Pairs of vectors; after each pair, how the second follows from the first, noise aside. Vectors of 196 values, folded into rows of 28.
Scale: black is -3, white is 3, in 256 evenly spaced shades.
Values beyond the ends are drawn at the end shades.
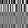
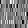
shuffled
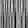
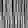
reversed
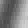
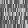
shuffled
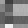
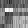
wrapped around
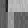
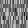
shuffled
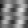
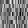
shuffled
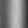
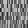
shuffled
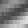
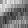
reversed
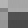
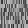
shuffled
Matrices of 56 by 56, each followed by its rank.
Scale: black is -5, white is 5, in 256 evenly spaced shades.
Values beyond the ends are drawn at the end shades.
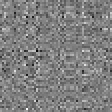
five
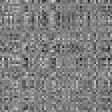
five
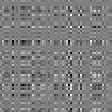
two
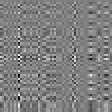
two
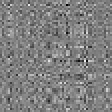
five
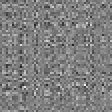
five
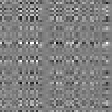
two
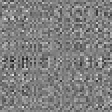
five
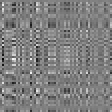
two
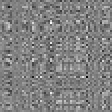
five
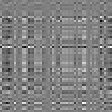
two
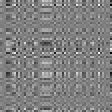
two
